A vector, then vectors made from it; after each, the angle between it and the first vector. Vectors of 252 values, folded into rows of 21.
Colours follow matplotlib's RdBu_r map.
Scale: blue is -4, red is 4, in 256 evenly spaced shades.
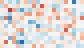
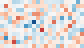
partly aligned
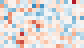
nearly opposite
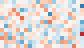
partly aligned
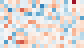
nearly opposite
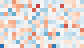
orthogonal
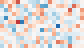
orthogonal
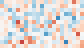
partly opposed
